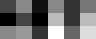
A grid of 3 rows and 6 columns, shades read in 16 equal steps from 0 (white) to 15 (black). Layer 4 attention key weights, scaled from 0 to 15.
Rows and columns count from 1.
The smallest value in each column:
7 6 12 0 9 2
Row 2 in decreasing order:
15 15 12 11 4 4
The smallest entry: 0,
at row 3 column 4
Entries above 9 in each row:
3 4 1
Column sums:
33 24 41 11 33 14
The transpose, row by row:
11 15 7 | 7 11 6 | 14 15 12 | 7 4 0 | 12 12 9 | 8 4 2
